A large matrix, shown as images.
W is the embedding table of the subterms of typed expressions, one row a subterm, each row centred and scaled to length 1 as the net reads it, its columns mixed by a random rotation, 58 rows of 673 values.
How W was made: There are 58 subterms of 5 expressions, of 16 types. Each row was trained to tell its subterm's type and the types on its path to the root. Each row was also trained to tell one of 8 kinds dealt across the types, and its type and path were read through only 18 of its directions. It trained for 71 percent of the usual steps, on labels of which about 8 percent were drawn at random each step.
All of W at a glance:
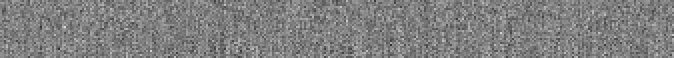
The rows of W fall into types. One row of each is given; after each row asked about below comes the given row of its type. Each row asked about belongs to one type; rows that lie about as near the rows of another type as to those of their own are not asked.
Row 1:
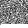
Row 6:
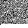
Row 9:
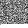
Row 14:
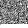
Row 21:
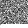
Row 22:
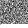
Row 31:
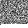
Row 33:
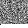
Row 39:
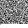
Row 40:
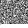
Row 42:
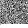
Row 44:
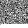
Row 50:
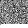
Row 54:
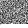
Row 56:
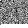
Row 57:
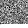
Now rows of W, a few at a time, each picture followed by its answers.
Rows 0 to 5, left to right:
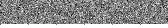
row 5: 14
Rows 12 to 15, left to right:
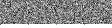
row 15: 21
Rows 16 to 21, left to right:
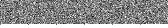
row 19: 56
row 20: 1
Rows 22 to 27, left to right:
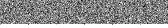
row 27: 9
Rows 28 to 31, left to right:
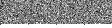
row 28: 6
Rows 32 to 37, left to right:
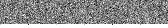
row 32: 44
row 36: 6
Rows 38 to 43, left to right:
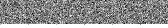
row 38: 44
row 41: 22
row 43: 21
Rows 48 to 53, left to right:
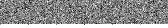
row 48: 56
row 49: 6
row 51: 56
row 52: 21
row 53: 22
